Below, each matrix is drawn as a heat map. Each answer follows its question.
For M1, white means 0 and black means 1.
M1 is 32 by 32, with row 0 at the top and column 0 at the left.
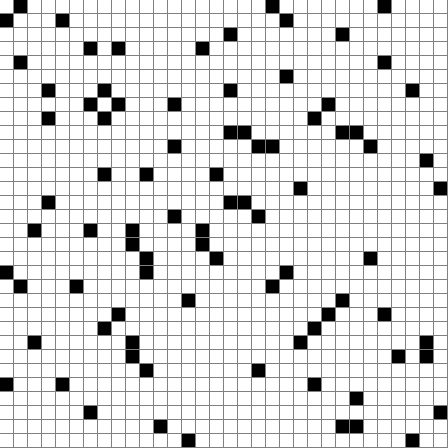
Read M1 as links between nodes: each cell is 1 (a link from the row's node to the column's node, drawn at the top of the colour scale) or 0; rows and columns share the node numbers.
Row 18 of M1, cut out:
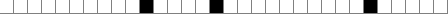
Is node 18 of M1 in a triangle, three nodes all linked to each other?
yes
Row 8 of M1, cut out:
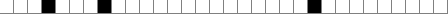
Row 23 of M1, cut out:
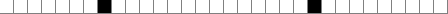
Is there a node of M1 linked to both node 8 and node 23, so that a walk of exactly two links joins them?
yes
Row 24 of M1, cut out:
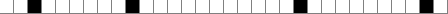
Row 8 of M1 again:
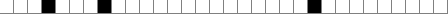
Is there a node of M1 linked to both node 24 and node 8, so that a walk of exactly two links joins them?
no
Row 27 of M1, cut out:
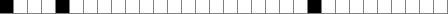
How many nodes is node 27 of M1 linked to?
3
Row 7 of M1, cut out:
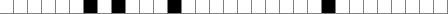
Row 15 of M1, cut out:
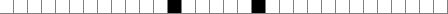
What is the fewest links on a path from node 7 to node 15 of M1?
2
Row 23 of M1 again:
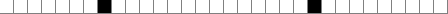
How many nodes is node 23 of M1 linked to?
2
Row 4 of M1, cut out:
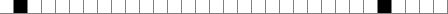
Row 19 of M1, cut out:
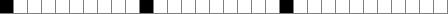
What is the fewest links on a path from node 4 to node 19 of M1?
3
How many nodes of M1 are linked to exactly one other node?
3
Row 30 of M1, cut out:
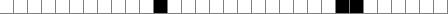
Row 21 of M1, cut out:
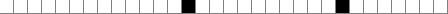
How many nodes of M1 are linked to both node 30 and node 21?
1
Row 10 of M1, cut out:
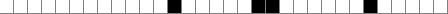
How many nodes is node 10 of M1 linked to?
4
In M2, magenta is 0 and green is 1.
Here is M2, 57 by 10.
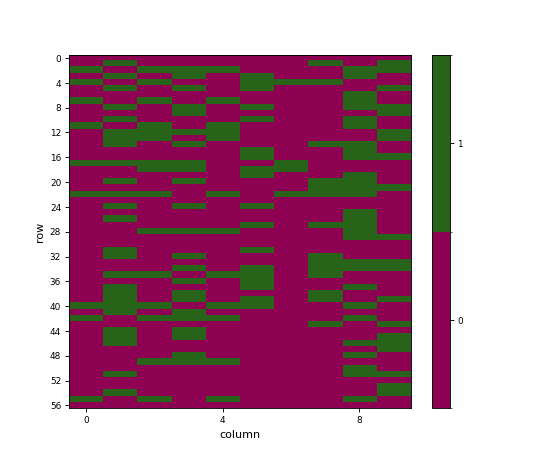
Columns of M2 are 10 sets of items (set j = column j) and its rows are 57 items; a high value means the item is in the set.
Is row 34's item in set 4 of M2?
no
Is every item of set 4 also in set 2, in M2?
yes
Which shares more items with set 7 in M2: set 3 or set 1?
set 1
